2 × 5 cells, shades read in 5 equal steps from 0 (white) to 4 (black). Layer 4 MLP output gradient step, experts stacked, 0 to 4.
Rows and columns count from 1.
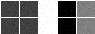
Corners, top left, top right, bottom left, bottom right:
3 2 3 2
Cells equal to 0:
2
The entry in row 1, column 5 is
2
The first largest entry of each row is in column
4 4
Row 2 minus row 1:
0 0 0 0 0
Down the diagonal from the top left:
3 3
